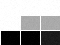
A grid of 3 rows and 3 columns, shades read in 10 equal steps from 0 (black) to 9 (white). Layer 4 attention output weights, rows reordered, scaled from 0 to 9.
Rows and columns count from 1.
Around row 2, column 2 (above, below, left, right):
9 0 9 6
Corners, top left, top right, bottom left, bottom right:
9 9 0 1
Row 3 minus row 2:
-9 -6 -5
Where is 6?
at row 2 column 2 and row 2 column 3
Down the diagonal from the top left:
9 6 1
